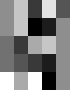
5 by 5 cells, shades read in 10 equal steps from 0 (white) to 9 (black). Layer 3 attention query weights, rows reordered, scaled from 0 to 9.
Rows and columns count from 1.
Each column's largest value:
5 7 9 9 6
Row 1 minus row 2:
0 0 -2 -7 2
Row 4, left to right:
5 6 7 8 4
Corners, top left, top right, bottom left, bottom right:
4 6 0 4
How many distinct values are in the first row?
5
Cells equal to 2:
3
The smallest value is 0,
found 2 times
